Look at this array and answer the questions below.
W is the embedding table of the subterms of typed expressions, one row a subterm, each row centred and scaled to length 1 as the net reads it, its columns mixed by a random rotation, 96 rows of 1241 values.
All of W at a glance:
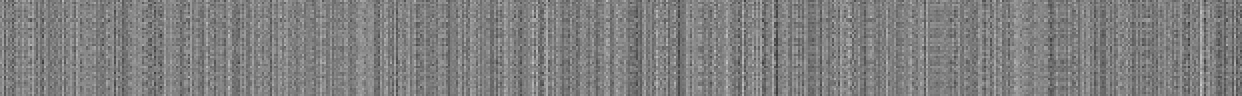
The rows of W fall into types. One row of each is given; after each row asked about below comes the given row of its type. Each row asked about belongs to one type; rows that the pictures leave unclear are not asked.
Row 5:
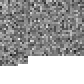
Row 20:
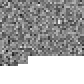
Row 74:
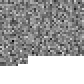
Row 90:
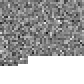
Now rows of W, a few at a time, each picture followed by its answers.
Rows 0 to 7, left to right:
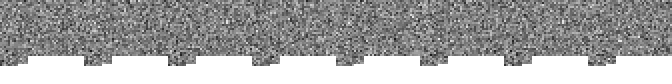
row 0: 20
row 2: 20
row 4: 5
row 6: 20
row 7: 5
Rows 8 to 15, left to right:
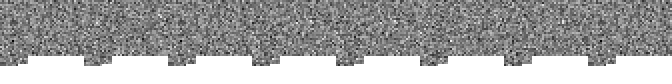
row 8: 74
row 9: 5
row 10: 74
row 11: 90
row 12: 90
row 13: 5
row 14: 20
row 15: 74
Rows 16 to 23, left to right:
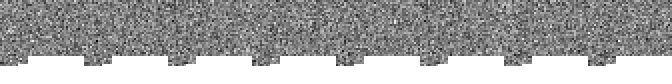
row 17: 74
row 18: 90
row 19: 90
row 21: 90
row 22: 5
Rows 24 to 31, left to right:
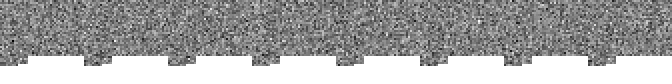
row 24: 74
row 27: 5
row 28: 90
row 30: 20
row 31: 90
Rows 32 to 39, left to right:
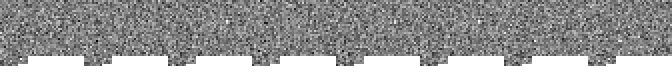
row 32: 90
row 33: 74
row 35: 20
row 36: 20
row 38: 5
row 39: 5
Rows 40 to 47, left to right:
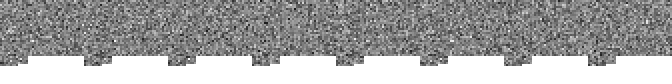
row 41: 5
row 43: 20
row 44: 5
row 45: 5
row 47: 20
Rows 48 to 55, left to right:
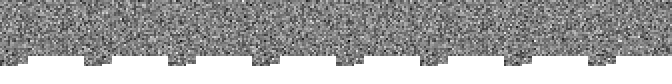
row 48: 20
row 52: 74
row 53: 20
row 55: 5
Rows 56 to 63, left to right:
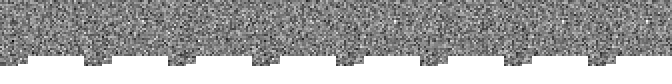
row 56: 74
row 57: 90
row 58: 5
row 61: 20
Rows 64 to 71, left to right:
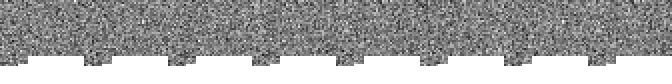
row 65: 20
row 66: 5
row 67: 5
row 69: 90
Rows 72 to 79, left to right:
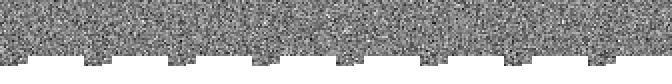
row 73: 90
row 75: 5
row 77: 20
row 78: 20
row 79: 5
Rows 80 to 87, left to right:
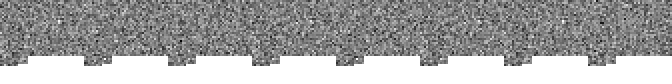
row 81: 74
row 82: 74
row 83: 90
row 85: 90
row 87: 20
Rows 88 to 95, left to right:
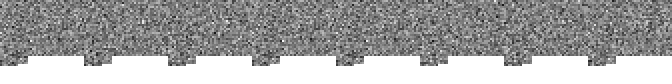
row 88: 5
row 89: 20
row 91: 5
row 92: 5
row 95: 90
